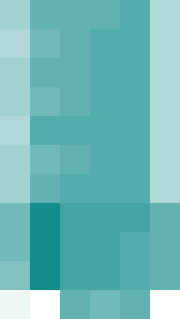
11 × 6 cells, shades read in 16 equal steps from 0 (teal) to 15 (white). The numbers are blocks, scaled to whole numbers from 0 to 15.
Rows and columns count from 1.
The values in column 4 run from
3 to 6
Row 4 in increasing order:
4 4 5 6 9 10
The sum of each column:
98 52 47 44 44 100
